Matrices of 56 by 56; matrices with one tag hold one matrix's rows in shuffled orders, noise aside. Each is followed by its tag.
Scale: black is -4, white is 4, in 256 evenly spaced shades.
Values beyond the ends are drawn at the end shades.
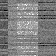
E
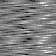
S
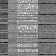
E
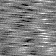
S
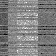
E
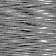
S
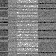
E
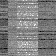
E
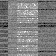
E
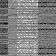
E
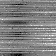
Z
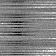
Z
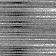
Z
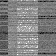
E
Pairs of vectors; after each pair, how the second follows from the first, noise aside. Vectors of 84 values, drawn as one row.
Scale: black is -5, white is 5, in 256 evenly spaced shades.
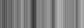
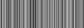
shuffled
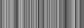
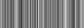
negated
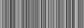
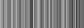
shuffled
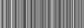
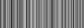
negated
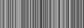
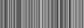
negated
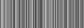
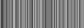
negated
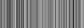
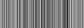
shuffled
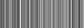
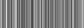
shuffled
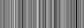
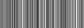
negated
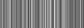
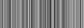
negated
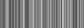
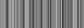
negated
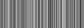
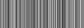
negated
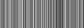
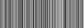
negated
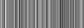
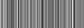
shuffled
